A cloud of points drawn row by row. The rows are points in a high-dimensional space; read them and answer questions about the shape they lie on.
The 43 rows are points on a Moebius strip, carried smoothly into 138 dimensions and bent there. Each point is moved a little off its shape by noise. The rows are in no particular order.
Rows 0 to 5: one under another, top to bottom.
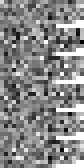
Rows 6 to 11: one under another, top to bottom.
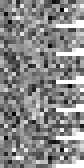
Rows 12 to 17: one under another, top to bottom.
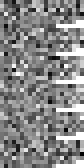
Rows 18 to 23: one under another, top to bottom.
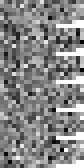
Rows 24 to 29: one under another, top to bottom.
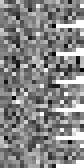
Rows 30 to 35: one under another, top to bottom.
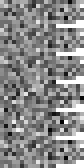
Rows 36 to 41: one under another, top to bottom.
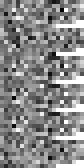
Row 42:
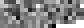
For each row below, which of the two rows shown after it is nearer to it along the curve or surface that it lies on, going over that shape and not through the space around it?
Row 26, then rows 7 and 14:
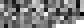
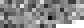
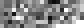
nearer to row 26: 14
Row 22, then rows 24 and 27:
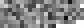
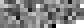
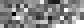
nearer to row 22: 24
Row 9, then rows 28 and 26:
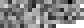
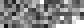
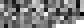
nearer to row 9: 26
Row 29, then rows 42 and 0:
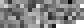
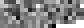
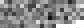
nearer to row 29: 42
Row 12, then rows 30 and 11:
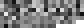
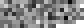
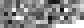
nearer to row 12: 30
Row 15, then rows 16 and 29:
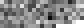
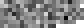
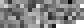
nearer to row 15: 16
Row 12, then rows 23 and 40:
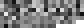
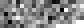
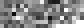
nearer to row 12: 40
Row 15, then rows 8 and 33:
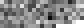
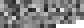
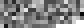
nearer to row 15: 8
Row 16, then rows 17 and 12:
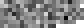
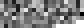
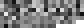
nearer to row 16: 12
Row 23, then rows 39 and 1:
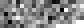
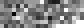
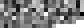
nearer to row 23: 39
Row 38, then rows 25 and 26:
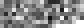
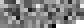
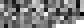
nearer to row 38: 26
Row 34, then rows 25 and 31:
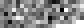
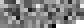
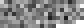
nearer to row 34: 31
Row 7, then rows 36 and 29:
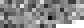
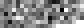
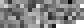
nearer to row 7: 36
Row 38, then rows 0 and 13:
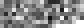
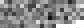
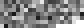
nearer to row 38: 13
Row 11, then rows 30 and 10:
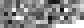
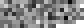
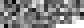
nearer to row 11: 10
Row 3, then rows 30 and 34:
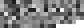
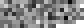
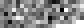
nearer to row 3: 30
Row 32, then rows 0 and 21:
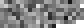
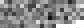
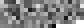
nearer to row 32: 21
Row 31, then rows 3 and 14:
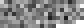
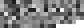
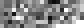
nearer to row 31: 3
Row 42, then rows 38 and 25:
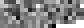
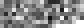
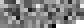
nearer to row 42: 25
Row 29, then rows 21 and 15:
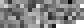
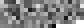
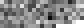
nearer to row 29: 21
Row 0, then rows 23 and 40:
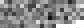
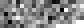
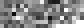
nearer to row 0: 23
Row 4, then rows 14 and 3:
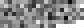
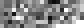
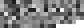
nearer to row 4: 3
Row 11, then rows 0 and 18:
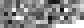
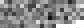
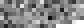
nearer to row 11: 18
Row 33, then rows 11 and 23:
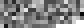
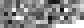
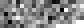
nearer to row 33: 11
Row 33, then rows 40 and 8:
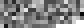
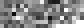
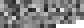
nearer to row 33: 40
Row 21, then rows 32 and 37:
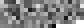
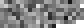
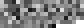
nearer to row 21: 37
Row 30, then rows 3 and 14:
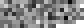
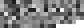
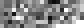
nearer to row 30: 3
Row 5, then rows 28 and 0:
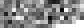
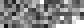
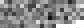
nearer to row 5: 28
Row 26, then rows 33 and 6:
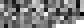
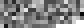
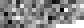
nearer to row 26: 33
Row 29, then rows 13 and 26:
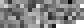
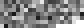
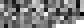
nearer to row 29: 26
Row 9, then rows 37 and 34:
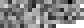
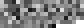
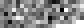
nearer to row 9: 37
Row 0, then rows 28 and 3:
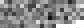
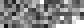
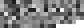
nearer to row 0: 3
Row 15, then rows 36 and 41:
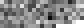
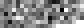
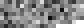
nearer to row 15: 41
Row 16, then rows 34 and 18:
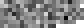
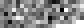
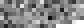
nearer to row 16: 18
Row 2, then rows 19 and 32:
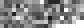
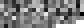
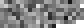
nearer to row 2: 19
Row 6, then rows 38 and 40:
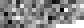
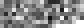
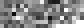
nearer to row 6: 38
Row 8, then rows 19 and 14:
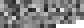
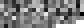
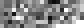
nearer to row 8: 19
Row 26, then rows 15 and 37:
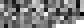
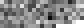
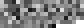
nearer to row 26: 37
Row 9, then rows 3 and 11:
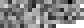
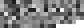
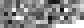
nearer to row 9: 3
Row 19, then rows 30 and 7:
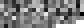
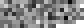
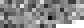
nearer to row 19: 30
